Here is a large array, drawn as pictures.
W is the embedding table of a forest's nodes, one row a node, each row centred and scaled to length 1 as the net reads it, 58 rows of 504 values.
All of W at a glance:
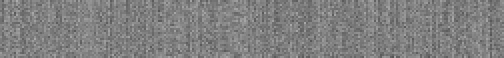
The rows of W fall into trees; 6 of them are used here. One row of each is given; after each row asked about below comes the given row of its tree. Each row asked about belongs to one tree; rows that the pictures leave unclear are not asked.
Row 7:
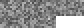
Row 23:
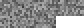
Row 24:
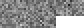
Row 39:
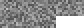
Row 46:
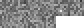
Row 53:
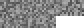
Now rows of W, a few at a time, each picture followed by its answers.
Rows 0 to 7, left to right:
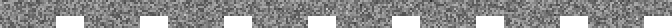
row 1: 7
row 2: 7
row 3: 23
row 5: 23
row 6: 23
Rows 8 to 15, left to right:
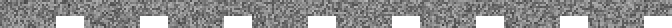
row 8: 46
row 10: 7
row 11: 53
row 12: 23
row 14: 53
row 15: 23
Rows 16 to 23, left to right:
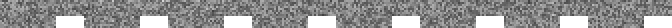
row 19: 7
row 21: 7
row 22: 46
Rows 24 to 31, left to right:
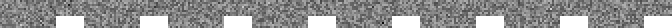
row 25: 23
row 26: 46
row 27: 39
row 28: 7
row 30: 23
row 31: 23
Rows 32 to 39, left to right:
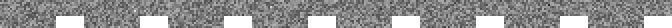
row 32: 7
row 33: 53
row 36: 46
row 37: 39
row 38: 7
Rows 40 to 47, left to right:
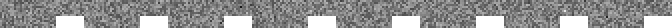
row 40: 53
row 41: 7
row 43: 53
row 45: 39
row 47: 24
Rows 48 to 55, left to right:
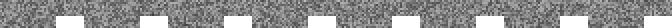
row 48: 7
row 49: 7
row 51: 39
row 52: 23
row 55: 24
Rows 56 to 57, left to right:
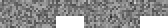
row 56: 23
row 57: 23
